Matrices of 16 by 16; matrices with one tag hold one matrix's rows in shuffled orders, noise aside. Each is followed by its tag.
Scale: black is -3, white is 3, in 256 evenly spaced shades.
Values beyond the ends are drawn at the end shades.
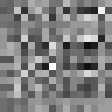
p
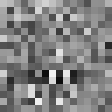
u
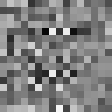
u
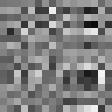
p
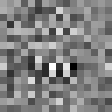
u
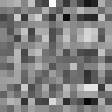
p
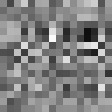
p
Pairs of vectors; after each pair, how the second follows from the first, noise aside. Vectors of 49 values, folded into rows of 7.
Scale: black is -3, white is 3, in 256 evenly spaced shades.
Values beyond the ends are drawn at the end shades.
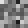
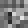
wrapped around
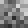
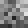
copied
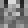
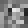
wrapped around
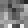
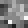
wrapped around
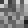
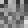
negated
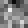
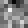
copied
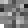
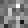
shuffled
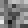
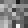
shuffled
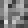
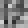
negated
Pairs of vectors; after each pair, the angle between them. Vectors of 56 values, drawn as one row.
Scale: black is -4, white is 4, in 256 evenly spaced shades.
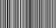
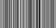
partly aligned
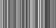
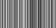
partly opposed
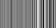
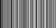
partly aligned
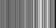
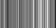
nearly parallel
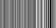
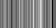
orthogonal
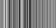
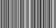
partly opposed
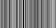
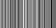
partly opposed
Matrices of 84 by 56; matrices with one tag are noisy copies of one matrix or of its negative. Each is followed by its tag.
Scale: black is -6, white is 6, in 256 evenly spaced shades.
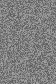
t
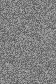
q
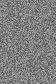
t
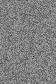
t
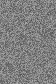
q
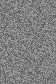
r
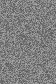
q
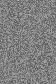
t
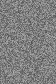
r
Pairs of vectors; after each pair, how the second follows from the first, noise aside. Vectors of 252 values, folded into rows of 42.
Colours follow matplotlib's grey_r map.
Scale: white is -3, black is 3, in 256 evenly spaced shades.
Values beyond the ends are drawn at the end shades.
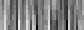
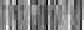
wrapped around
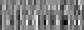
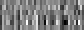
copied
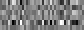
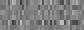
shrunk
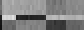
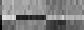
copied
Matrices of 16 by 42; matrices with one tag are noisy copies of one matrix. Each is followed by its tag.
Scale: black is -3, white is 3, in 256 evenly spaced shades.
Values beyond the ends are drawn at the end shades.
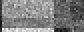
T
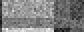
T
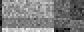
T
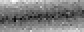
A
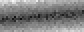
A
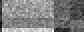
T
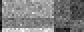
T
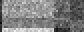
T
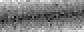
A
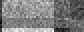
T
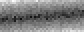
A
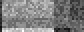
T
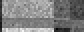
T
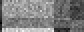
T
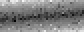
A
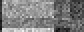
T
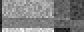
T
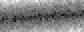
A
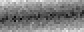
A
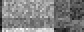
T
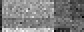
T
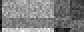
T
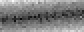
A
